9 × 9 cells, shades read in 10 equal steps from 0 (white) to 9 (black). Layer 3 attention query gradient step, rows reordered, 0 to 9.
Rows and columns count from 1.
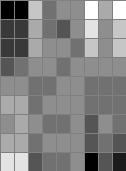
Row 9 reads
1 1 6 5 5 4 9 6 8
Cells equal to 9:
3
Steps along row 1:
same down up down same down up down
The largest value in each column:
9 9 6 5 6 5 9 6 8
